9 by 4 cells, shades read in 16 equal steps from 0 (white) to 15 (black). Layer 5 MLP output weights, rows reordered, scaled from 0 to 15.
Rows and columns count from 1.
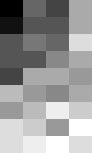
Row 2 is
14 10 10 5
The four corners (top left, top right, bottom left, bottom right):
15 5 2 2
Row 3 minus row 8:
8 5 3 2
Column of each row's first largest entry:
1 1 1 1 1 3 1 3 1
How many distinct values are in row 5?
3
